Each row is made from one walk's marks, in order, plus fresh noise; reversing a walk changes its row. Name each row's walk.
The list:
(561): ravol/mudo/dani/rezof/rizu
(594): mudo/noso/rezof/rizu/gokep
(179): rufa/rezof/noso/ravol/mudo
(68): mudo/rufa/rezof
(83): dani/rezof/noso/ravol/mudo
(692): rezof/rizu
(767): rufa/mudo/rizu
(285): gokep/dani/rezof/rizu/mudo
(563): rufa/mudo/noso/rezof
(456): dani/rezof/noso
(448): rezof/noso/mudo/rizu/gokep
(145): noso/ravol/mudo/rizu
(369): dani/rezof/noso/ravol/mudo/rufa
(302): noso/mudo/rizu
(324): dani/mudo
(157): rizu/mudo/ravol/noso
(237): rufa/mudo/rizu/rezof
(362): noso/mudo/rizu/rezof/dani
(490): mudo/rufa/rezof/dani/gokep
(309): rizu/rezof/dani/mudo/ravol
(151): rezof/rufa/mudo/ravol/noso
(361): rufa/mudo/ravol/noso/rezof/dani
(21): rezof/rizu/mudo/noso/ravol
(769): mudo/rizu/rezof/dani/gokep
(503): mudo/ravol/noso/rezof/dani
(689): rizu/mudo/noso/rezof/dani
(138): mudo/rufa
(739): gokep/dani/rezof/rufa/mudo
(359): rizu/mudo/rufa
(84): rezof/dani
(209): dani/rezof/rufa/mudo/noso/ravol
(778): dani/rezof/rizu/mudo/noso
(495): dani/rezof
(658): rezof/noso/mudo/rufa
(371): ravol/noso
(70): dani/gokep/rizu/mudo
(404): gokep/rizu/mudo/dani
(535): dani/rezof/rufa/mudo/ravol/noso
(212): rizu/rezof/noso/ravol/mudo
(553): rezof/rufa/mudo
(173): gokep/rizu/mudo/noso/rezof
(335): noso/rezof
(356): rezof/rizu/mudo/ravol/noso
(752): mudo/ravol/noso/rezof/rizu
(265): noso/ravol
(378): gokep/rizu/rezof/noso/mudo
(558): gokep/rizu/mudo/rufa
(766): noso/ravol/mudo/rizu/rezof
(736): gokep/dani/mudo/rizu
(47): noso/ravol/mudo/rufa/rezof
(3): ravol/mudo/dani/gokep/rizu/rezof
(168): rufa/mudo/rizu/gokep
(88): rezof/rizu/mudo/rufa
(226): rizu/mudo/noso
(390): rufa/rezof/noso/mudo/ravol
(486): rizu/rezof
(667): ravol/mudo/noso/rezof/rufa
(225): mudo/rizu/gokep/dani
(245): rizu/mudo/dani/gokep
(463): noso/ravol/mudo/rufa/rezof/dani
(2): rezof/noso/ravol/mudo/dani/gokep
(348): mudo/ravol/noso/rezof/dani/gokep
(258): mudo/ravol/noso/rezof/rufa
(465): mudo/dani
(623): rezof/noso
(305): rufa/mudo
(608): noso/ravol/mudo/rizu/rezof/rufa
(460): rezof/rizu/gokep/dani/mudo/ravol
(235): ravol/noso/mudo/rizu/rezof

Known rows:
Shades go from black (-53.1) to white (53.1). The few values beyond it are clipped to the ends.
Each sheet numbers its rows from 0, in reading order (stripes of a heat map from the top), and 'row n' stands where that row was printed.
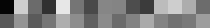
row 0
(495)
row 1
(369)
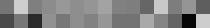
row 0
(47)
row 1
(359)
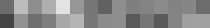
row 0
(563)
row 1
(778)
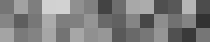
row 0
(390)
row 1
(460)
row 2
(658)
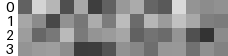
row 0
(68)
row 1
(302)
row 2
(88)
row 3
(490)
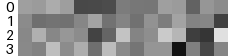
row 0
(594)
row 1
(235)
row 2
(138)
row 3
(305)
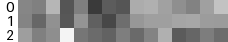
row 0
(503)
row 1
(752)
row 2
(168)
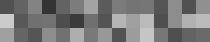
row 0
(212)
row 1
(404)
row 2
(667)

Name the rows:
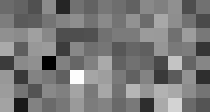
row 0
(245)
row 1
(3)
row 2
(348)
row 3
(2)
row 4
(324)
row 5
(371)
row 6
(145)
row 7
(692)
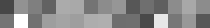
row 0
(535)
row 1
(335)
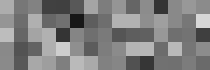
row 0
(739)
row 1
(225)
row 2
(448)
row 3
(767)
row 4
(356)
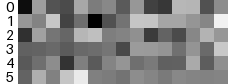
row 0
(486)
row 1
(465)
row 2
(456)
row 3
(689)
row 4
(70)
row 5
(237)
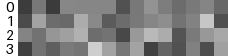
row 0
(309)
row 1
(209)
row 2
(361)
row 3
(226)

